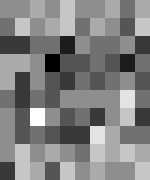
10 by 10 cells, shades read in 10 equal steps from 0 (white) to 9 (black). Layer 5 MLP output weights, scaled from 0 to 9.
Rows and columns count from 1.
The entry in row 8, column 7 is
1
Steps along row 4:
same up up down same down up up down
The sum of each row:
36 36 57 55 53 45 45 49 32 37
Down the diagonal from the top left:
4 2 5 9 7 4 7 3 2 2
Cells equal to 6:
13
